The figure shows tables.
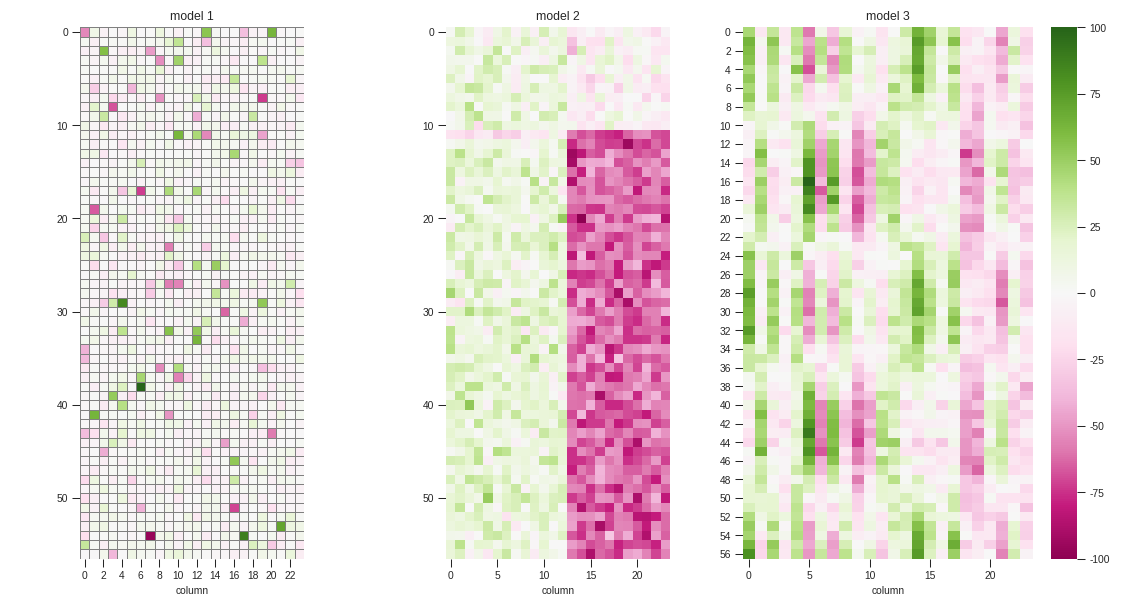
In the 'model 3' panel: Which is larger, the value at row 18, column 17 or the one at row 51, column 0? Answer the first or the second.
the second
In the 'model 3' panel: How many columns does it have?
24
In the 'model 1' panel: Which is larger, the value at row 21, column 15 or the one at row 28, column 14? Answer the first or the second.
the second
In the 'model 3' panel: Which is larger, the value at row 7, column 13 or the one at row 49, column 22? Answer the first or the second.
the first
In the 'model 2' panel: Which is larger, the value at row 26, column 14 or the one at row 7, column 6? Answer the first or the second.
the second
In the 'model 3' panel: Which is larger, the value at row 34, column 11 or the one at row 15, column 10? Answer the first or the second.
the first
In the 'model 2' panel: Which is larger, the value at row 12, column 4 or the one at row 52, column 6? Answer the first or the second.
the first
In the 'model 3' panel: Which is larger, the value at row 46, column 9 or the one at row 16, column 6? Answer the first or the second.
the second
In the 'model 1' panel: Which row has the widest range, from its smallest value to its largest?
54
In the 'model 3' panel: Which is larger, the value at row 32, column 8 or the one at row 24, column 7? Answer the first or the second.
the first
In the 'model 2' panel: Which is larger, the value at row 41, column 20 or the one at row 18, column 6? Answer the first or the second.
the second
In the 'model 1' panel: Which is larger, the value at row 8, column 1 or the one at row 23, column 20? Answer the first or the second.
the first
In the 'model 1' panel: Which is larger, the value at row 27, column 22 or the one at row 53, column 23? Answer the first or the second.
the first
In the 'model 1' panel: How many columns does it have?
24
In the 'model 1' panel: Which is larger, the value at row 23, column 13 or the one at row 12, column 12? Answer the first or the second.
the second
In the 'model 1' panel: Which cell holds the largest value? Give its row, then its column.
38, 6
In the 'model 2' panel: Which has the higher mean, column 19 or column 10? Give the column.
10
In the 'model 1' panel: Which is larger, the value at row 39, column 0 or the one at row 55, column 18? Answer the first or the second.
the second
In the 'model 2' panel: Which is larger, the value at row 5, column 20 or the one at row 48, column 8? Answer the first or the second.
the second
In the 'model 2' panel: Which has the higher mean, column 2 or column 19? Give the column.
2
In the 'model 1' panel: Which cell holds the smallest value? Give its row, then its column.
54, 7
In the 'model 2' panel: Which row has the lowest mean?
11
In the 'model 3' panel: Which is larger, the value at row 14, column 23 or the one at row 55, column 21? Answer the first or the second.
the first
